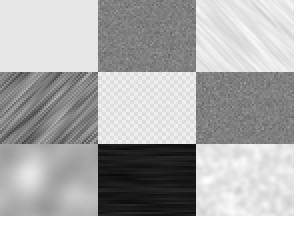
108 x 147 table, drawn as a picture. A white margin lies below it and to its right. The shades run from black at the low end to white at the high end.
It is made of 3 by 3 panels. Panel 1,1: very high, flat. Panel 1,2: middling, fine-grained, faint in contrast. Panel 1,3: very high, slanting down to the right, faint in contrast. Panel 2,1: middling, slanting up to the right. Panel 2,2: very high, checkered, faint in contrast. Panel 2,3: middling, fine-grained, faint in contrast. Panel 3,1: high, smooth. Panel 3,2: very low, streaked across, faint in contrast. Panel 3,3: very high, blotchy, faint in contrast.
